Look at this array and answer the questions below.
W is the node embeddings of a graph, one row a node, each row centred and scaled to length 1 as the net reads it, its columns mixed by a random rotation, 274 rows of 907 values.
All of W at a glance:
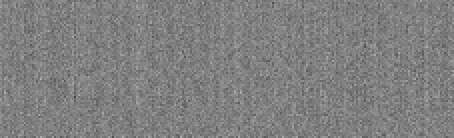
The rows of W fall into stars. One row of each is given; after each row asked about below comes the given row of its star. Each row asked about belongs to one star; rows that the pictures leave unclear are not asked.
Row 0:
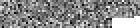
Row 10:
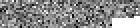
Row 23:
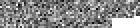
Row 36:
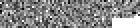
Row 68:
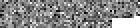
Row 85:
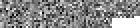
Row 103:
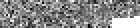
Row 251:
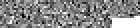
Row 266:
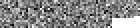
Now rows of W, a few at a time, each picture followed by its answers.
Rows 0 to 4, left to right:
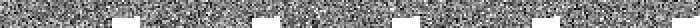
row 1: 36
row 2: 85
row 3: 68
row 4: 266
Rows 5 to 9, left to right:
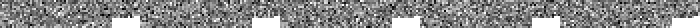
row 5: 251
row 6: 103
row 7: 103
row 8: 10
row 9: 103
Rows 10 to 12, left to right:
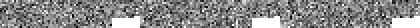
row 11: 23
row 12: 103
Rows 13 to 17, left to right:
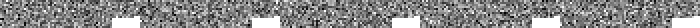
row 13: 10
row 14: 10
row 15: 85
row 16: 251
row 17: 85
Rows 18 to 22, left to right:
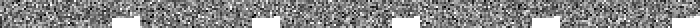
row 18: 0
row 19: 85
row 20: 0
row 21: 251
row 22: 266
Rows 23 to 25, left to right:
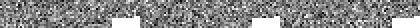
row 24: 68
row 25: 0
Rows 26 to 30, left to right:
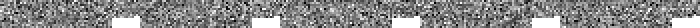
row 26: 0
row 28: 251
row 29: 85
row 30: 36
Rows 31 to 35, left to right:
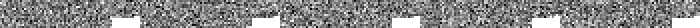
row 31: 10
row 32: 36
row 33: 103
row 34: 266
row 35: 266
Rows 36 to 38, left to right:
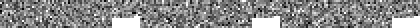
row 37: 10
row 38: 103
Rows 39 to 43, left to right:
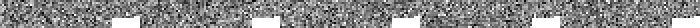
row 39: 23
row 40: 0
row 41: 103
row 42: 36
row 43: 68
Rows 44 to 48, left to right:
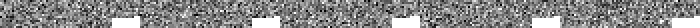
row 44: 85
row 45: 68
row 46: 266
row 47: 103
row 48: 23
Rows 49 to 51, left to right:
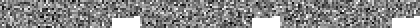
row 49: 251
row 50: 85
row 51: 23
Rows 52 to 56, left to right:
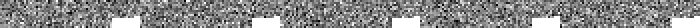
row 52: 103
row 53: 68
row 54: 85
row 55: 36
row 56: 103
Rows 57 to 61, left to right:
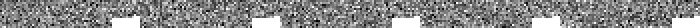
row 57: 36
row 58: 266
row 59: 85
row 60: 85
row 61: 10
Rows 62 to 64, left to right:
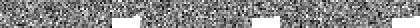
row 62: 266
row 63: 85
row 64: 85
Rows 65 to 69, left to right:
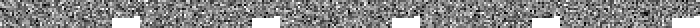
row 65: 85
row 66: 68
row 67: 103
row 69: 251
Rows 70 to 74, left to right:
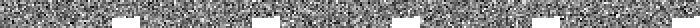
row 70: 0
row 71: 251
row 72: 103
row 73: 23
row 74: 10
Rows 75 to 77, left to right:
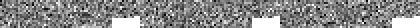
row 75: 251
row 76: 103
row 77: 0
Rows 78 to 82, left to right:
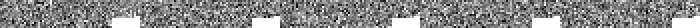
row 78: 0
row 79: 68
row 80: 266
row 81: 251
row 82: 85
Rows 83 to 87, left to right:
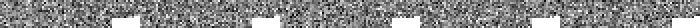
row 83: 266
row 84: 23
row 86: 266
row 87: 68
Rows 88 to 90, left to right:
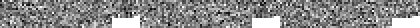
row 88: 251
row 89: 251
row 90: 36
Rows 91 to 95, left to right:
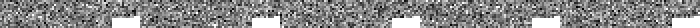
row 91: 36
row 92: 36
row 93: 103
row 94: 10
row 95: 36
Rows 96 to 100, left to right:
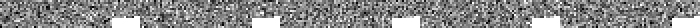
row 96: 0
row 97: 10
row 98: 266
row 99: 103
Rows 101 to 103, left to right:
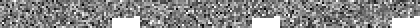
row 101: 0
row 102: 251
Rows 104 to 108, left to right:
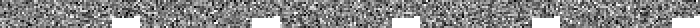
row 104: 251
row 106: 85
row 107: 10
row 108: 251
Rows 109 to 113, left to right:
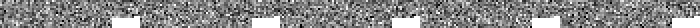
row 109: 10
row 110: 266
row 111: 10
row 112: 266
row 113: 85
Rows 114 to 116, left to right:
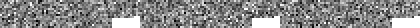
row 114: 85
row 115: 36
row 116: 85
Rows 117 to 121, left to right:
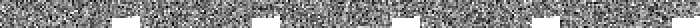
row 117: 266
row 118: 23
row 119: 10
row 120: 103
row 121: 0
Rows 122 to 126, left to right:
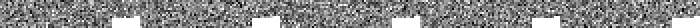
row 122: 23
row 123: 36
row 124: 10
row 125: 68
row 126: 103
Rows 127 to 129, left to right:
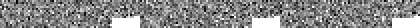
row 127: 251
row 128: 251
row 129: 36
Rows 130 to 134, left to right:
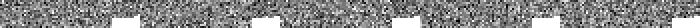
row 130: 251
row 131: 103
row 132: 251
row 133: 85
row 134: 68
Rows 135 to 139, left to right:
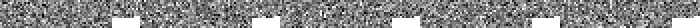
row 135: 85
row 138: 85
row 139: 0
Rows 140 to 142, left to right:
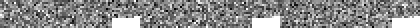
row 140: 0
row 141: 266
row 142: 266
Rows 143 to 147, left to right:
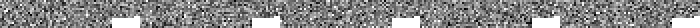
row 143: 266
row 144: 68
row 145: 68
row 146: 251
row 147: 85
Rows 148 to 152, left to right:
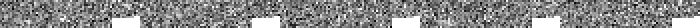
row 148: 266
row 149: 85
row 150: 266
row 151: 266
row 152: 36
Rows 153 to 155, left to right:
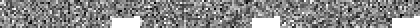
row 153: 103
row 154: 85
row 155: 103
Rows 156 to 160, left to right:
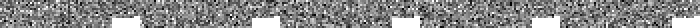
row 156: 103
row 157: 10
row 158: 10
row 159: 10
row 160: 0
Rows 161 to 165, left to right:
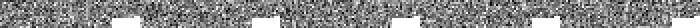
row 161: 266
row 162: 23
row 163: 23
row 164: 10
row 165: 10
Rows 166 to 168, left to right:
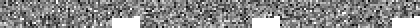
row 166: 103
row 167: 0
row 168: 10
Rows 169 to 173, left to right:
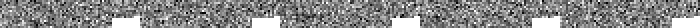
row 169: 36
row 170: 23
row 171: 10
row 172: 36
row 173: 23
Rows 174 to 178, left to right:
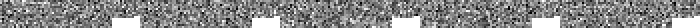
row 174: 10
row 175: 23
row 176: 103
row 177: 23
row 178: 251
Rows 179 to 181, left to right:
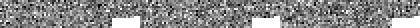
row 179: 68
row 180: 68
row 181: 23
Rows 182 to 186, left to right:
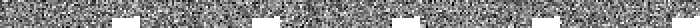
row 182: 68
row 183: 103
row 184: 68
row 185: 10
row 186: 10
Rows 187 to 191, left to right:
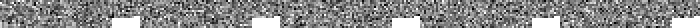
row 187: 85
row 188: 0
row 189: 68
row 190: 10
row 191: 103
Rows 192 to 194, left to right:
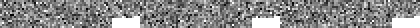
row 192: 85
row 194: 23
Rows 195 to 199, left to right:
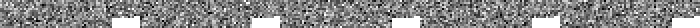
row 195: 85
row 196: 103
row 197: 68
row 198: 36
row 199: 68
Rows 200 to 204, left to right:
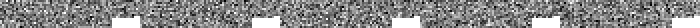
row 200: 10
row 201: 36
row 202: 10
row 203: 36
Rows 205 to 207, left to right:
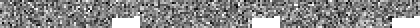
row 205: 85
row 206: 0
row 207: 0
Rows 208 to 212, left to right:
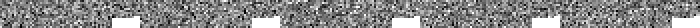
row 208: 85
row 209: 103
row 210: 85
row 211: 251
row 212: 266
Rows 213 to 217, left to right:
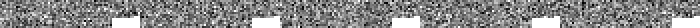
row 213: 36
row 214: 103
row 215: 85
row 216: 23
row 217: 251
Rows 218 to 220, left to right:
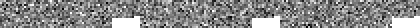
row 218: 0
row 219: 10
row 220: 103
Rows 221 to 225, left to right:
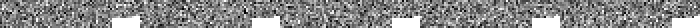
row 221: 266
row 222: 68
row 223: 251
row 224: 266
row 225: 266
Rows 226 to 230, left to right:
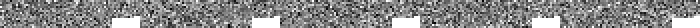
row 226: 23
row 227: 103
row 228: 0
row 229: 0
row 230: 251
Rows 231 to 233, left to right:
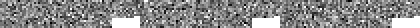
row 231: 0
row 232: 68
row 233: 23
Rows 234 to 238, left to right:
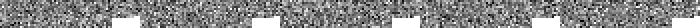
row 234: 266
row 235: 85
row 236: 251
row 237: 10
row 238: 10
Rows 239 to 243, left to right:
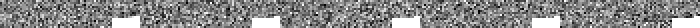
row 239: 266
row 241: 85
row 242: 266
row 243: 68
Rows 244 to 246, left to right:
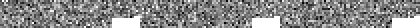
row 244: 251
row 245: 0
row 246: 251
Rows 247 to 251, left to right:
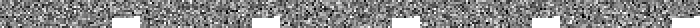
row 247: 85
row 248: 23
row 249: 266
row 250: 103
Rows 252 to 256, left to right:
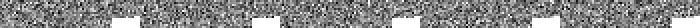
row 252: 103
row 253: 0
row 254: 0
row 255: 266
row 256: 103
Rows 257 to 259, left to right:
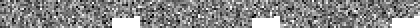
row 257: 0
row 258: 85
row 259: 103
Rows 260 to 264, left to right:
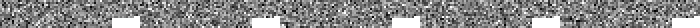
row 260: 0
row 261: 0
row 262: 10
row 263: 85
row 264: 23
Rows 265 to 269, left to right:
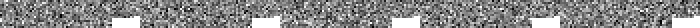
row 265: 68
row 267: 266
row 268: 266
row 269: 251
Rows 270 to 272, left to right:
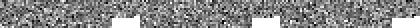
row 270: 85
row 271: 251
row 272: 10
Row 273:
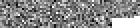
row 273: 36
